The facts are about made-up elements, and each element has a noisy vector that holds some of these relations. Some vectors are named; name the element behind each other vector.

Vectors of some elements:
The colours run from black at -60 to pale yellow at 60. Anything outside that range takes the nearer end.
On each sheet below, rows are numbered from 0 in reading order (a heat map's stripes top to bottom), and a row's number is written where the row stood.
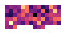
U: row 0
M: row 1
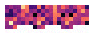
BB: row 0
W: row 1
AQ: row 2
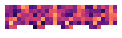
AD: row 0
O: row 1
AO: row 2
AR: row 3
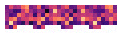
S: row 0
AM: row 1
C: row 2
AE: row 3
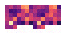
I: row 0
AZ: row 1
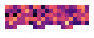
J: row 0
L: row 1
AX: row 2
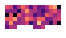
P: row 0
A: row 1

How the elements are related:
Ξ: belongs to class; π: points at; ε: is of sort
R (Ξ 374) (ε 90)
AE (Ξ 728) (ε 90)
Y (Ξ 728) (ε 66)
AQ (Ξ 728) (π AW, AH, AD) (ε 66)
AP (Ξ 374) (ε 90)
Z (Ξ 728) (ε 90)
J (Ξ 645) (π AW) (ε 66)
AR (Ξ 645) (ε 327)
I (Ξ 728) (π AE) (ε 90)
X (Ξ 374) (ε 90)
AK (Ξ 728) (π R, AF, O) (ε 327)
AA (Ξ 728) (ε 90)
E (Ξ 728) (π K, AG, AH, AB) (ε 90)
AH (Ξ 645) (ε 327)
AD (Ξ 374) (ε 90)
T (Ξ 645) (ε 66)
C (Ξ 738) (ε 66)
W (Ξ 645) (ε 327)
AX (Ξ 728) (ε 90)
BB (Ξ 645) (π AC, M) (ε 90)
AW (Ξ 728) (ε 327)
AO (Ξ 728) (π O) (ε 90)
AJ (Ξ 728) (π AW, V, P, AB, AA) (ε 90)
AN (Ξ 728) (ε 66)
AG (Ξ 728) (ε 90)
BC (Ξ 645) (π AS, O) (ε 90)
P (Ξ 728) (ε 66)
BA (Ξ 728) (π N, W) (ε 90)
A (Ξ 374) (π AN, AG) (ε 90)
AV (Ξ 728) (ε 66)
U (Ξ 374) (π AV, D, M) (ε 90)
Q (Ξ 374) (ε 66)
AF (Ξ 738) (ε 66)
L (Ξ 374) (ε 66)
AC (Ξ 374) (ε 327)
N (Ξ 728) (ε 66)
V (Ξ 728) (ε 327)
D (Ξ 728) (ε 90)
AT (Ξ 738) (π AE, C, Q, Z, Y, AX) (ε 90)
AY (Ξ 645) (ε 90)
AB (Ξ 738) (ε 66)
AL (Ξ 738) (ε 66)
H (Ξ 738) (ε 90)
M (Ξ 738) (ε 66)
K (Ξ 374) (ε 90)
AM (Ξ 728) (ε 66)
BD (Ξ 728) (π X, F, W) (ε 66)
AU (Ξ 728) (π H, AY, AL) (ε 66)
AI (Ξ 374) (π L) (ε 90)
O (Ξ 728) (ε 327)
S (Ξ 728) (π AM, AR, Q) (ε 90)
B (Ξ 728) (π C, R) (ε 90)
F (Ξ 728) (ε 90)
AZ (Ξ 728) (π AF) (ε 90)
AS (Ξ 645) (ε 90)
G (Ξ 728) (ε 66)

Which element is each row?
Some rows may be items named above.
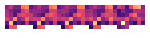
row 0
R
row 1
AS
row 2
AS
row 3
R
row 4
AI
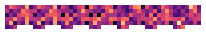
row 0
AK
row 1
AK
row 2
AN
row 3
AQ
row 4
AG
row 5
AL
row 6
D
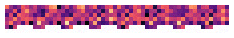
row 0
AU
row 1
E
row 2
BA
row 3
Y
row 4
AU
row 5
L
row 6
AP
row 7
AF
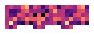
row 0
AT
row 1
AB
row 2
B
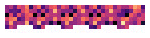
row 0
AH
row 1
BD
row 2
P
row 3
BD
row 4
AJ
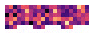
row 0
N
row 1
Q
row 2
D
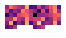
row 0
AK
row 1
AC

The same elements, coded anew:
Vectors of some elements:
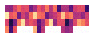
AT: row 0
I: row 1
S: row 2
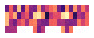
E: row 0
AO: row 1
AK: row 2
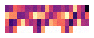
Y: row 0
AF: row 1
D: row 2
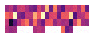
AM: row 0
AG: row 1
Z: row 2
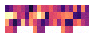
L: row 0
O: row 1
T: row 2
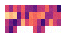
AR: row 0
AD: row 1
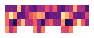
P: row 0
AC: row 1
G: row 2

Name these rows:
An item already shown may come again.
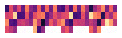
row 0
AB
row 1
AJ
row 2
AB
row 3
R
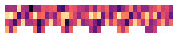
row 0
D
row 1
AT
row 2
AU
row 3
AR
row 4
R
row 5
A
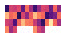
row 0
B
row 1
C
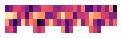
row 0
L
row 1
Y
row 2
I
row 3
AI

